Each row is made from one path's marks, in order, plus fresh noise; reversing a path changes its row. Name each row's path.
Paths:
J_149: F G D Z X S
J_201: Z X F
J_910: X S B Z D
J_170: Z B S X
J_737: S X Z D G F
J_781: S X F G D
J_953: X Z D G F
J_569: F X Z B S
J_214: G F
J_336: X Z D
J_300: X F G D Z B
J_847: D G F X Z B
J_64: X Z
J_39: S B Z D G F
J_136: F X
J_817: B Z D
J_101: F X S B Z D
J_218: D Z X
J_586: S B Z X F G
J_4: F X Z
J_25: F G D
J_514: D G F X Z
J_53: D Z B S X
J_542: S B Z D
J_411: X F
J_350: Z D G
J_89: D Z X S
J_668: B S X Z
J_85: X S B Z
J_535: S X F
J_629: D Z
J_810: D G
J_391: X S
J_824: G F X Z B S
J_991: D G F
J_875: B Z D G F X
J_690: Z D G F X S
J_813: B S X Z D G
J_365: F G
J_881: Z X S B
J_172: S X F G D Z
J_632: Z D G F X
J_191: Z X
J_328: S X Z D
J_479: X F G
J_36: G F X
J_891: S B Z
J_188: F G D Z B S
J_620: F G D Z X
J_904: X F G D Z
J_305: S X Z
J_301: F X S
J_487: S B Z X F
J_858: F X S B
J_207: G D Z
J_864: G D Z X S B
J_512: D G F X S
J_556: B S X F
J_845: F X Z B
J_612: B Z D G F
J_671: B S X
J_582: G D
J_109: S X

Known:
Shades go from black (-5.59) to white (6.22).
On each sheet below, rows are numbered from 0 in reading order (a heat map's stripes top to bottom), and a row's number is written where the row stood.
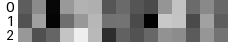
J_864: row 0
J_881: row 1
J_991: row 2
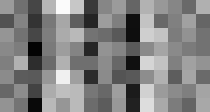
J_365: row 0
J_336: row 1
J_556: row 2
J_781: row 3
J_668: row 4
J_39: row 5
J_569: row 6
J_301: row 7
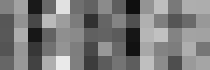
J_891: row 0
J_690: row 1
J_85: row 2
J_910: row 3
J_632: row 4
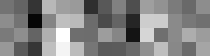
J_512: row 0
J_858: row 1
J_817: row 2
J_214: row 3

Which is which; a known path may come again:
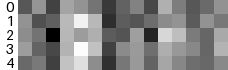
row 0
J_690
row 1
J_991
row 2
J_301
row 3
J_365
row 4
J_149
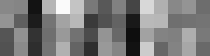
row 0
J_845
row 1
J_411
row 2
J_910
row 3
J_336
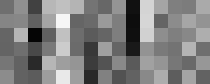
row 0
J_569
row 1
J_817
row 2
J_64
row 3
J_542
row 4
J_512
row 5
J_39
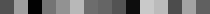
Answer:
J_881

